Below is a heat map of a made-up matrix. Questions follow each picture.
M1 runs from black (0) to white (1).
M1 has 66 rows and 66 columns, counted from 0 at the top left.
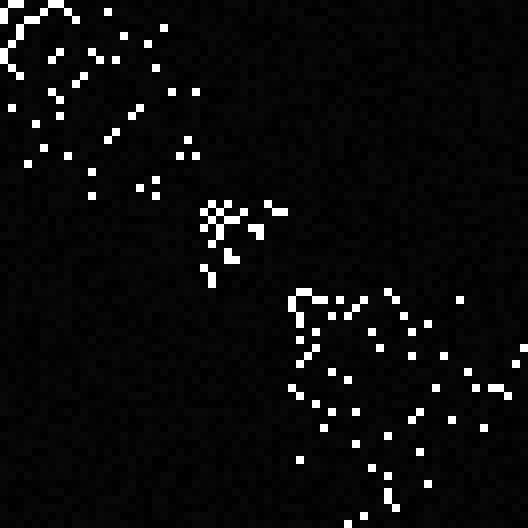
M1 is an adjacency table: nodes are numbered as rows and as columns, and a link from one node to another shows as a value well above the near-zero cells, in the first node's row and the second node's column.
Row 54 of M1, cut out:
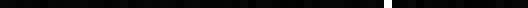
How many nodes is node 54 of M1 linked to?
1
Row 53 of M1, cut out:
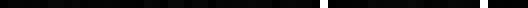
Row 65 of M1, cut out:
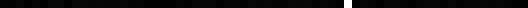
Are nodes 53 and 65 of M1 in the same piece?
yes
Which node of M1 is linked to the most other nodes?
node 37
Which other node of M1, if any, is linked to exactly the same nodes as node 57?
node 42
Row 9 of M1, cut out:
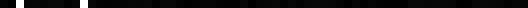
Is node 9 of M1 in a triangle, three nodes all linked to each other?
no
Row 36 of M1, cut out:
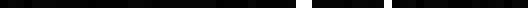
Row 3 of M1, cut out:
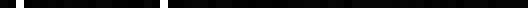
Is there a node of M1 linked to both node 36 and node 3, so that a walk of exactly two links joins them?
no
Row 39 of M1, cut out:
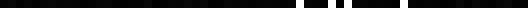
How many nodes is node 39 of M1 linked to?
4
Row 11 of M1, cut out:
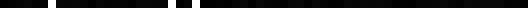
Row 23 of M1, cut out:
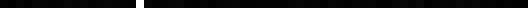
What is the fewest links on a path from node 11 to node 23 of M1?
6
